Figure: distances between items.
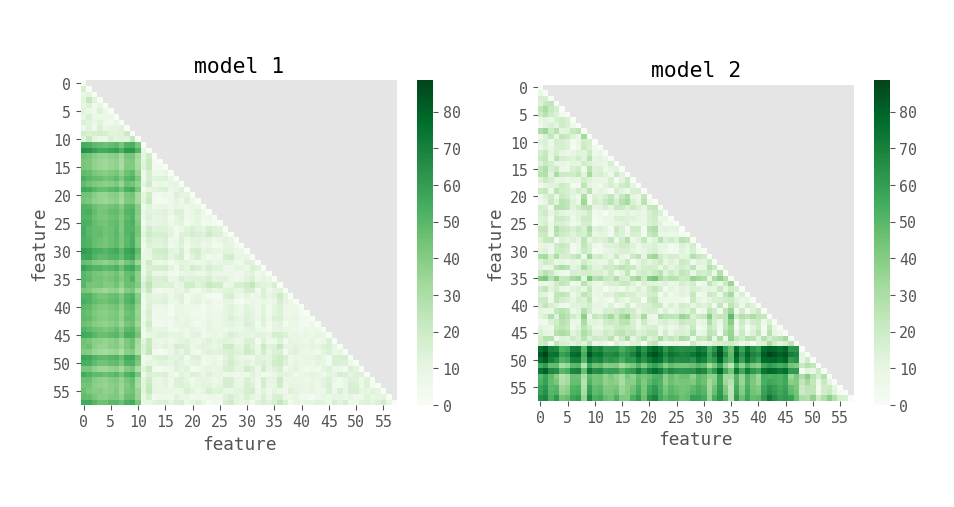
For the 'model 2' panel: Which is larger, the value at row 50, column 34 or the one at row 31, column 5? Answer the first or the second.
the first
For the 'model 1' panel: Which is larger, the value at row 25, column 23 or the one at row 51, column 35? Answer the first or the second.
the second
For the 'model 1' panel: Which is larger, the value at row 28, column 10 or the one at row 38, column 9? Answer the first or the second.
the second
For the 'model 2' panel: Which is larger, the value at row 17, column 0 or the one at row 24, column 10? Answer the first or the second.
the first
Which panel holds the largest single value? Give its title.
model 2
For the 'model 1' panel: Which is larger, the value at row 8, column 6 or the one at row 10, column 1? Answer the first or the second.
the second
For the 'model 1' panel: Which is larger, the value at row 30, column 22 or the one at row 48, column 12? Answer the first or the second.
the second
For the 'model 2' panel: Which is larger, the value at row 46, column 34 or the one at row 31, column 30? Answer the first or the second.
the second
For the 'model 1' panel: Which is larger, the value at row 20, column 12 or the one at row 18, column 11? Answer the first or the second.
the first
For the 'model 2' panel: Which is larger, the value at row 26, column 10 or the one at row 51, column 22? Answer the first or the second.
the second
